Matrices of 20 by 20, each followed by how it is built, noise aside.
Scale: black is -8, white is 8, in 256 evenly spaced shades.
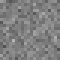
noise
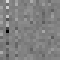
uneven columns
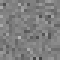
noise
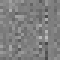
uneven columns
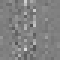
uneven columns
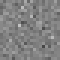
noise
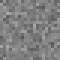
noise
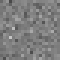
noise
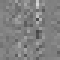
uneven columns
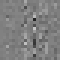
uneven columns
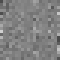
uneven columns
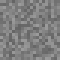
noise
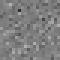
noise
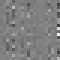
uneven columns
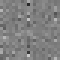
uneven columns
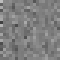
uneven columns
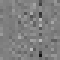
uneven columns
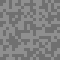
noise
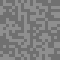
noise
